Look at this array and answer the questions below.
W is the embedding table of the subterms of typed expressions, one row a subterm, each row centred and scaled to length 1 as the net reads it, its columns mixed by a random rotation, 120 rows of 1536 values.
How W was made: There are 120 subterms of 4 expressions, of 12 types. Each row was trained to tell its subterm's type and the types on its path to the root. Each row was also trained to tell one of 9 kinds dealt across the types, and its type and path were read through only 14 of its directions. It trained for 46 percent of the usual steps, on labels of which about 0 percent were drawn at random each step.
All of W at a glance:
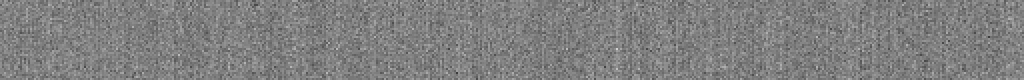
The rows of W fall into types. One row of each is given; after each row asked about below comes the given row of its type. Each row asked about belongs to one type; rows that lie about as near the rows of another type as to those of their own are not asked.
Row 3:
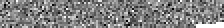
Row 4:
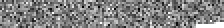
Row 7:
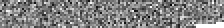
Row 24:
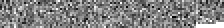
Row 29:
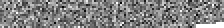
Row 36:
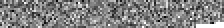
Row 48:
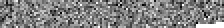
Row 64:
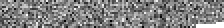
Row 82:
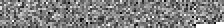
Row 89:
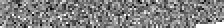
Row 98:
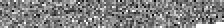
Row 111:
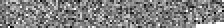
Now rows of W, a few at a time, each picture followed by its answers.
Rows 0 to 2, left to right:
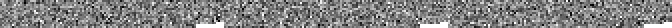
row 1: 82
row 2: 111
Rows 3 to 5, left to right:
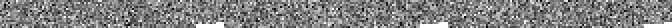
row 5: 111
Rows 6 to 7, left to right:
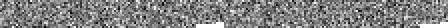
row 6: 82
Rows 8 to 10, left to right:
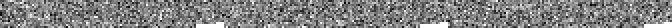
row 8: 98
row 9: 29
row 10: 64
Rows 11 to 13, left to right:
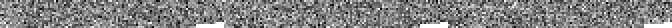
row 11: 36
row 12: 111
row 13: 24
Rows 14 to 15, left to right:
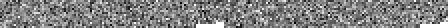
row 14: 48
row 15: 24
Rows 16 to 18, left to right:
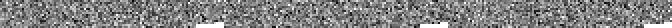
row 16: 36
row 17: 4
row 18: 98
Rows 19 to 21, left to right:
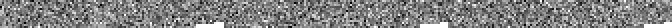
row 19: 89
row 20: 24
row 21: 82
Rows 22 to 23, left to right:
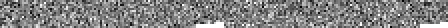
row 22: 89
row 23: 98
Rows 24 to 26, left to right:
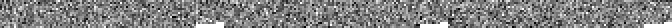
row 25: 82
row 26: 64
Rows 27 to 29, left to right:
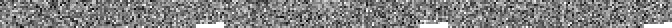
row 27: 7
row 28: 3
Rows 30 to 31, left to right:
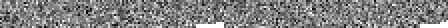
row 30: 98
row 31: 89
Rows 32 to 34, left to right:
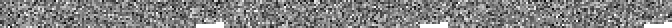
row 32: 24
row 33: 7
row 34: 7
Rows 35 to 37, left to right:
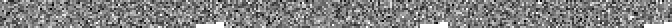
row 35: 89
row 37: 7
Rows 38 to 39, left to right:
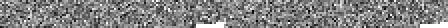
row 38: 98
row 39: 29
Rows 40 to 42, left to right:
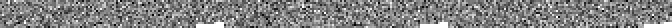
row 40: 98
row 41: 36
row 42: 3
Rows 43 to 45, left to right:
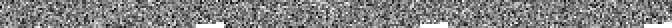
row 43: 89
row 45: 24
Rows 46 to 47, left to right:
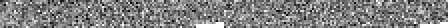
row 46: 7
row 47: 3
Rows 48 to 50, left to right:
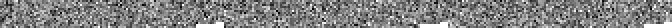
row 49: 89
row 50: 7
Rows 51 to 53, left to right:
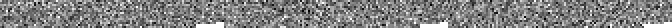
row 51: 4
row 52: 82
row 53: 3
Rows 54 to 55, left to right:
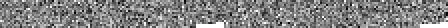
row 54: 98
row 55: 7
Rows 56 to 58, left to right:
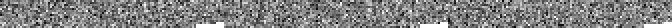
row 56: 36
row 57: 29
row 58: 64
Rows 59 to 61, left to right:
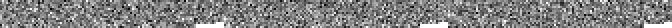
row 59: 36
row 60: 36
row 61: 82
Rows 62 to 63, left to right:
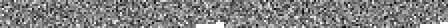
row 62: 4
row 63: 89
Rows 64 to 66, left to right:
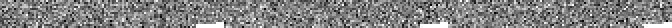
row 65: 89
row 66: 3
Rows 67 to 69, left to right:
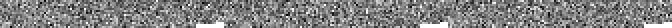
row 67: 98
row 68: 3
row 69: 36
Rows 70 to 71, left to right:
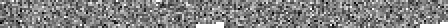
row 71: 29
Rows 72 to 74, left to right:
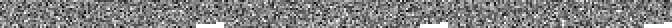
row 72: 4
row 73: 82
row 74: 4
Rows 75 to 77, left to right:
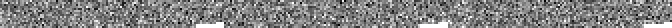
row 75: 36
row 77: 7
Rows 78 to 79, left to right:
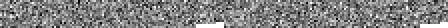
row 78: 111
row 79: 29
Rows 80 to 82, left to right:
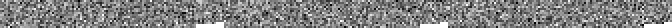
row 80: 111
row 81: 4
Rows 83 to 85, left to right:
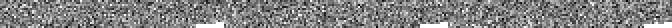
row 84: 36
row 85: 7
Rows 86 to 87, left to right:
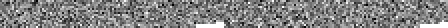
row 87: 64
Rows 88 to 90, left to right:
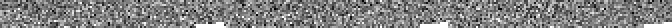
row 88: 7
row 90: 111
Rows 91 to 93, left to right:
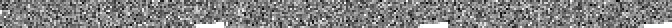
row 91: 3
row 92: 7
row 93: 64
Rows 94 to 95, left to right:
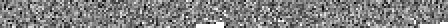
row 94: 24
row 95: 89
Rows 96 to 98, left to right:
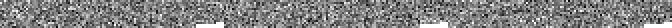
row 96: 29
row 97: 24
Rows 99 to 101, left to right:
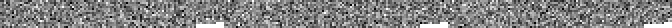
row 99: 24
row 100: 29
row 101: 24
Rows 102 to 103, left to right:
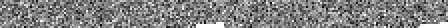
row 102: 82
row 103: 4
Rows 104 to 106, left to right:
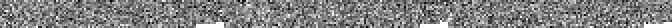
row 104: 4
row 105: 48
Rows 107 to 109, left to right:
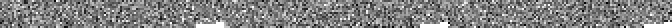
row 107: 24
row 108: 3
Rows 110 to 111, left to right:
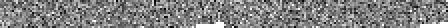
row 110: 36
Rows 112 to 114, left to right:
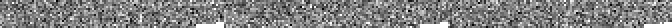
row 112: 36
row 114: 64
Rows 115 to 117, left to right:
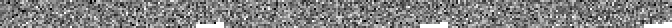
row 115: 89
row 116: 89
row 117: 3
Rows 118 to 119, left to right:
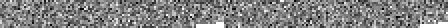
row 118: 29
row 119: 24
